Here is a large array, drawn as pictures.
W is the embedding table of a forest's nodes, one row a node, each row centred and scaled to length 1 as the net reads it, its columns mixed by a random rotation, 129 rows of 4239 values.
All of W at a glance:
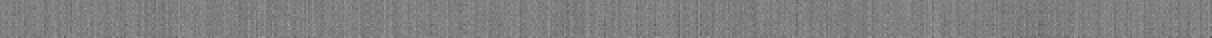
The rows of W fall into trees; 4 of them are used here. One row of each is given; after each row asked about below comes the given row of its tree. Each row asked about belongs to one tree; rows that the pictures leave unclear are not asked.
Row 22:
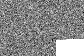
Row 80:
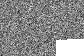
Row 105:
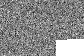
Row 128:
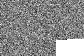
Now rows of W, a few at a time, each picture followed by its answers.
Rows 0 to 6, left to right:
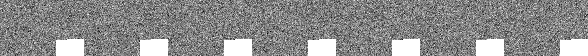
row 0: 105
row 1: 22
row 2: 128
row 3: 105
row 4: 128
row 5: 22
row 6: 80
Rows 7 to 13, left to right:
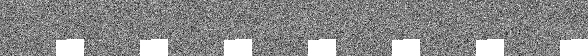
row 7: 22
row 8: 128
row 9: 105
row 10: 80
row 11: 80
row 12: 80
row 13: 105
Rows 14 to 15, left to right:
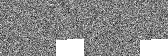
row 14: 128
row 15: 80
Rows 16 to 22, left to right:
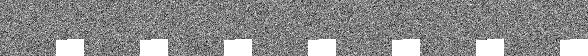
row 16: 80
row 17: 80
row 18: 80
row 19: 22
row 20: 22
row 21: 128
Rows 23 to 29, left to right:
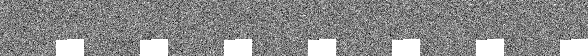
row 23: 105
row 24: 80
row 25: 105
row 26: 128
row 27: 128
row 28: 128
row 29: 128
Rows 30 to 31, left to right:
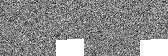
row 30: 128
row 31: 22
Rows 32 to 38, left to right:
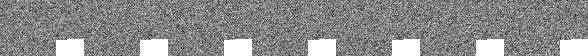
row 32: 128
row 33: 80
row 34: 22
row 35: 80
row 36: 80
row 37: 80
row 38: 105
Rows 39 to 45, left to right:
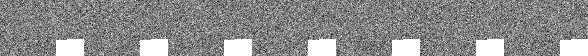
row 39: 80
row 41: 22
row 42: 105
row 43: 80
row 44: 128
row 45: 80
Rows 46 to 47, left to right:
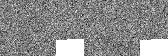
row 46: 80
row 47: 80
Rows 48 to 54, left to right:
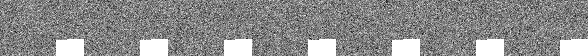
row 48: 22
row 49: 105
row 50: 105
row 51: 128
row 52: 22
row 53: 105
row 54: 105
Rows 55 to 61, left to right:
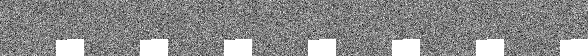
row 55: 105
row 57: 128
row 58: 128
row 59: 22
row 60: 105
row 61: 22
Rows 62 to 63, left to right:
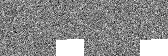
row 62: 22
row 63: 128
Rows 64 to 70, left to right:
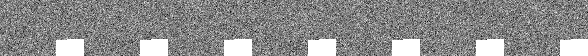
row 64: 105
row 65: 80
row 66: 22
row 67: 80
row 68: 128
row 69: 105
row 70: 22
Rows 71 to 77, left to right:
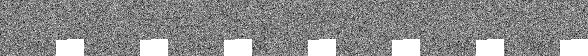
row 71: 80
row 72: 22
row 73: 22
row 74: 105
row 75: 105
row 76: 80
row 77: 80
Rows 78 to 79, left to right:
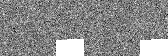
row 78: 22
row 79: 80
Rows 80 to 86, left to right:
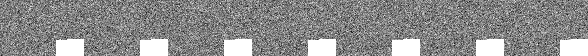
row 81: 105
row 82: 22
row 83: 80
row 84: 22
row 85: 22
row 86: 22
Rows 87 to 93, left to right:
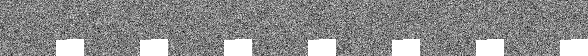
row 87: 22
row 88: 22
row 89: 22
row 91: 105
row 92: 80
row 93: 105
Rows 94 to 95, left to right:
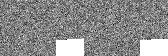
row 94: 128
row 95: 80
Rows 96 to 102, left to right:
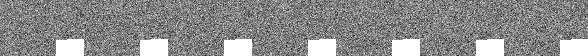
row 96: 80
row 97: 22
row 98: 80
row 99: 22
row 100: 22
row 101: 80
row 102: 80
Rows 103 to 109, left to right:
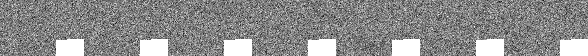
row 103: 80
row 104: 80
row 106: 105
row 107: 80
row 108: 22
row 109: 105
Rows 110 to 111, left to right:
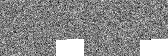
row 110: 22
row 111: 128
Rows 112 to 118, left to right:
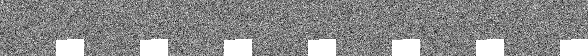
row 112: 105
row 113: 22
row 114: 105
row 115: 80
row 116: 22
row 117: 22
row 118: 22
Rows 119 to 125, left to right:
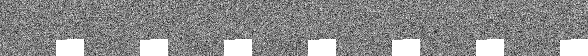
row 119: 22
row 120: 22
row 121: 80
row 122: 80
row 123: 22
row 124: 22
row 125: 22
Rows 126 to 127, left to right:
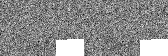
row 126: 80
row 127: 80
